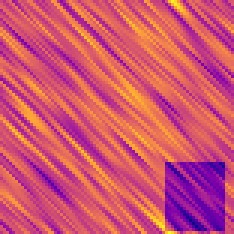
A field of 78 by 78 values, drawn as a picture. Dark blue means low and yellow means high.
Grain: diagonal, down to the right. Odd patch: lower, in the bottom right. Ninth with the lowest average: bottom right.
